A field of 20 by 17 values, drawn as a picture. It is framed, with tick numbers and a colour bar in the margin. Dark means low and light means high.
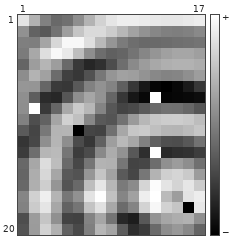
Neither half mirrors the other. Rings spread out from the bottom right. Five lone cells stand out: three far higher and two far lower than their neighbours. The bottom right is the ninth with the highest average.
